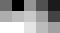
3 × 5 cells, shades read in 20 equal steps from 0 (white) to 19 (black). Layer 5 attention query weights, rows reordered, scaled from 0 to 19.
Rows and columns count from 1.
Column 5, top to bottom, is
17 14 7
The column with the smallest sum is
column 3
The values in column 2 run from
0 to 19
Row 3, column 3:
2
